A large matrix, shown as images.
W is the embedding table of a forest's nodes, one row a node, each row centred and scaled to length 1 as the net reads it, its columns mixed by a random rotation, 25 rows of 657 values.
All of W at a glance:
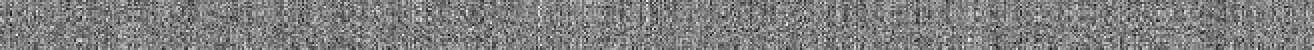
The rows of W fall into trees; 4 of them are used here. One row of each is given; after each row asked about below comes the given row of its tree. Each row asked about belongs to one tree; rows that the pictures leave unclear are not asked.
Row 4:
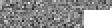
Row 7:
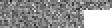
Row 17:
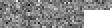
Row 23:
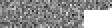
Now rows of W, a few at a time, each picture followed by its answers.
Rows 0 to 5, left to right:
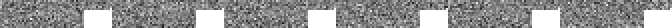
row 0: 4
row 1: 17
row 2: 4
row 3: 7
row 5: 7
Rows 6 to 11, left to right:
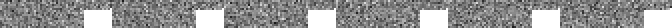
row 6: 7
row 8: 4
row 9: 4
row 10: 4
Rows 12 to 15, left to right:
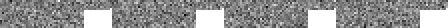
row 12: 7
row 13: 23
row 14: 17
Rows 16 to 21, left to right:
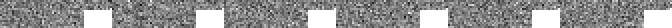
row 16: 7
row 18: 23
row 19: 7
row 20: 7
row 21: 23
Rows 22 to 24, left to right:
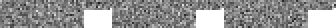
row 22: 4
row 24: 23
